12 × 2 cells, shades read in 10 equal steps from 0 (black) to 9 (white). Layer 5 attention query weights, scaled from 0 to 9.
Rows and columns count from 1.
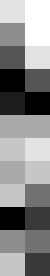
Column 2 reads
9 9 8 3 0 6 8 7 4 2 4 2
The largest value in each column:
8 9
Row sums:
17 14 11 3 1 12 15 13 11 2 9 9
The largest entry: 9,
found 2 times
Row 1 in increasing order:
8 9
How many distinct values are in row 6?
1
